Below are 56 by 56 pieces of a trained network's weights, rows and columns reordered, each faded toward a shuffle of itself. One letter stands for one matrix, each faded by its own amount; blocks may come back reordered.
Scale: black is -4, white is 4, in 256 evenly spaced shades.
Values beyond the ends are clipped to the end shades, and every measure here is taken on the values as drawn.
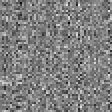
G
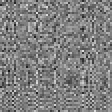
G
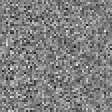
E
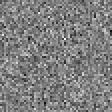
E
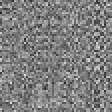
G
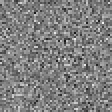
E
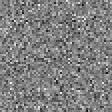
E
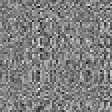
G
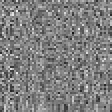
G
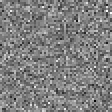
E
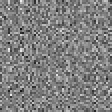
G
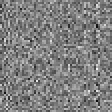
G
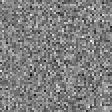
E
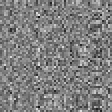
G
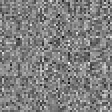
G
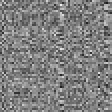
G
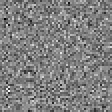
E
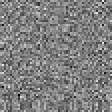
G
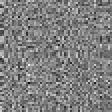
G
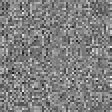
G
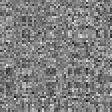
G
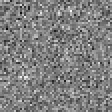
E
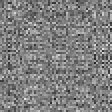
G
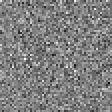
E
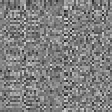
G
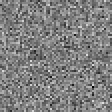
E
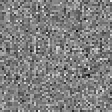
E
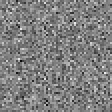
E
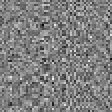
G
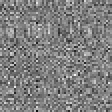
G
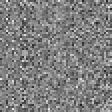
G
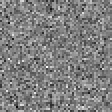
E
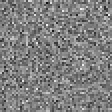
E
